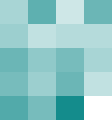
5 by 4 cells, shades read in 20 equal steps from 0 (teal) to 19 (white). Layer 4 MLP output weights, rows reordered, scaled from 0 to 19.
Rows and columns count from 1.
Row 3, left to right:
7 10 8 12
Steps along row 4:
up down up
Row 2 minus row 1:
-1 8 -2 6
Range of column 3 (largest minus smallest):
15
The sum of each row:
40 51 37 40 32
